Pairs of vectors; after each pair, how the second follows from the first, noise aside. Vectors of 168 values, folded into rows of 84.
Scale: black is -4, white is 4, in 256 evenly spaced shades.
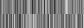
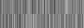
shrunk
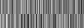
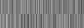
shrunk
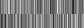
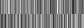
copied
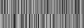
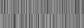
shrunk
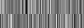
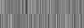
shrunk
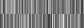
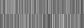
shrunk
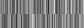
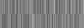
shrunk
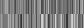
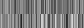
copied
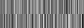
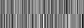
copied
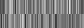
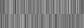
shrunk
